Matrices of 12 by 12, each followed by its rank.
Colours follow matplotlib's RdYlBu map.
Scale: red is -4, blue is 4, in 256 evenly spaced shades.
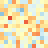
full rank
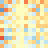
two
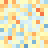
full rank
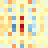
two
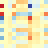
two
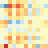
two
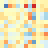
two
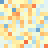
full rank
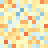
full rank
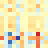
two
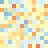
full rank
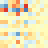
two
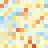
full rank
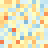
full rank
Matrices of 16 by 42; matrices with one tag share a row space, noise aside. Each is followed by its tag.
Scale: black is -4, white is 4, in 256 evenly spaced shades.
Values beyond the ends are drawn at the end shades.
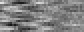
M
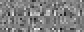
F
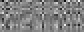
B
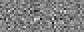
F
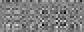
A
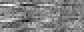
M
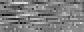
M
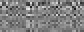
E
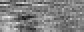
M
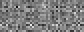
E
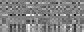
E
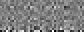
F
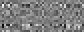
B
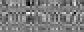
E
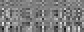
B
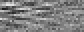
M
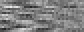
M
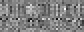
E
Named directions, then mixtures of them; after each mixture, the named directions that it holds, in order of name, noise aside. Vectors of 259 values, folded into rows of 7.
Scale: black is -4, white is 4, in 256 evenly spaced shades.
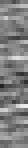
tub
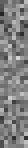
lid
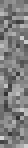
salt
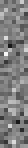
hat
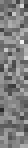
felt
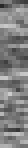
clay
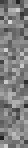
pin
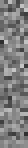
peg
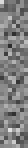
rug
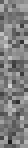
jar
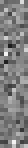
felt, hat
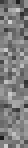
pin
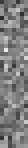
felt, jar, pin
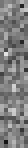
felt, hat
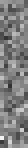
jar, pin, salt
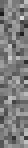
lid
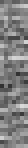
salt, tub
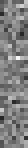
lid, tub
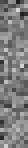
peg, pin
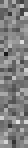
felt, hat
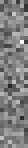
felt, jar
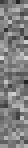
pin, salt, tub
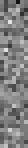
felt, pin, rug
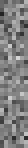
lid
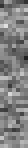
clay, salt
